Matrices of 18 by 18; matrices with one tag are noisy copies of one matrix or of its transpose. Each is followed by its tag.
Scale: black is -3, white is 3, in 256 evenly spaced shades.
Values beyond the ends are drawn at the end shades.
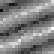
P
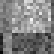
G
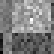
G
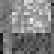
G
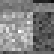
G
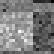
G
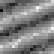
P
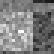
G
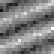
P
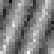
P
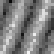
P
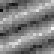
P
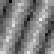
P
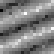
P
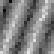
P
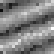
P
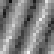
P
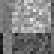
G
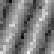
P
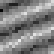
P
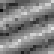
P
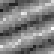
P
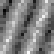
P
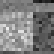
G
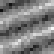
P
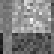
G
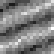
P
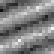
P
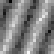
P
